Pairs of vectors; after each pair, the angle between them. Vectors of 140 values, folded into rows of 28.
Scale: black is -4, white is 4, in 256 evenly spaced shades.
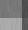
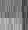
nearly parallel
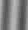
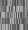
orthogonal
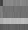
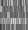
partly aligned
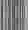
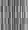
nearly parallel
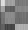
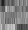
nearly opposite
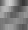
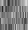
partly opposed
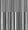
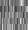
orthogonal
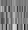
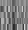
nearly opposite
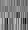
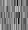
partly aligned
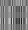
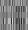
nearly parallel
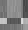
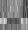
nearly parallel
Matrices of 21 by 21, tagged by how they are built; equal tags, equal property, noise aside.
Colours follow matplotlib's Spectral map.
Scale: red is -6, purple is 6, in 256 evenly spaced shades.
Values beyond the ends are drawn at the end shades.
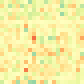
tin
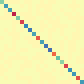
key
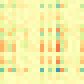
tin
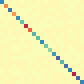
key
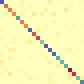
key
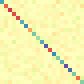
key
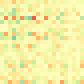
tin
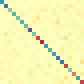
key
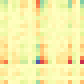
tin
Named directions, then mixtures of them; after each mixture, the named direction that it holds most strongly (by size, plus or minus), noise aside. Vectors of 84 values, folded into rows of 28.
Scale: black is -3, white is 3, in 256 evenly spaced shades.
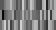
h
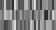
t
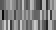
h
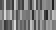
t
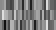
h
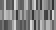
t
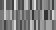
t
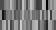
h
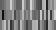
h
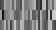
h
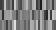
t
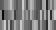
h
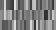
t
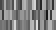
t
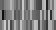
h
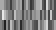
h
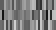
h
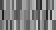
h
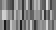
h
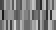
h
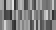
t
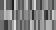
t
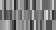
t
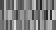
t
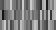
h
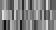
h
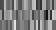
t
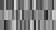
t
